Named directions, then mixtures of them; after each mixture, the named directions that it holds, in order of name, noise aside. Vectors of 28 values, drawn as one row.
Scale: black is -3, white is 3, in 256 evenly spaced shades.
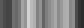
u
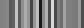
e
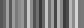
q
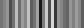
e, q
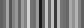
e, q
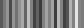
q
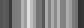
q, u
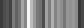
q, u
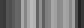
u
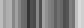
u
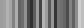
e, u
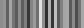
e, q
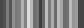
q, u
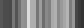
u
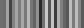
e, q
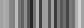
e, u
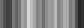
u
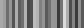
e, q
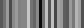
e, q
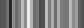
q, u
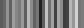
q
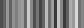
q
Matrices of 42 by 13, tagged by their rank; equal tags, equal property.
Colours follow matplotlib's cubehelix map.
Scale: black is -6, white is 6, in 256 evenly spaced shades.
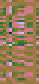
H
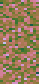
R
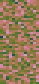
R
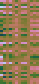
H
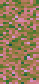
R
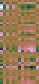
H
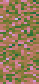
R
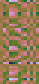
H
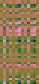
H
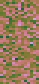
R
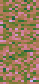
R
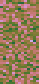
R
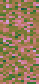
R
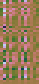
H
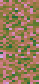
R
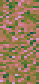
R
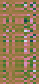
H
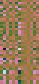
H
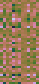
H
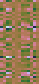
H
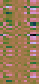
H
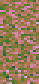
R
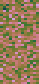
R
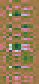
H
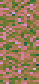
R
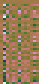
H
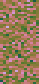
R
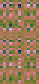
H
